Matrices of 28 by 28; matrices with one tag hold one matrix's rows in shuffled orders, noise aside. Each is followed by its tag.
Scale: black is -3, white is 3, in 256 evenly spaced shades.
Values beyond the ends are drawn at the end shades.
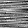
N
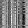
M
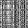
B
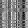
M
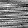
N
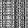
B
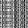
B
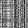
B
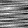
N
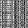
B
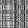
B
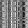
M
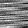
N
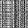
B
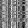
M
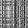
B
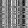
M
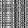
B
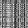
B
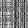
B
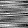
N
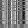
M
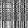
B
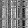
M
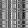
M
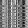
M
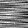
N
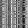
M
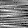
N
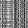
B
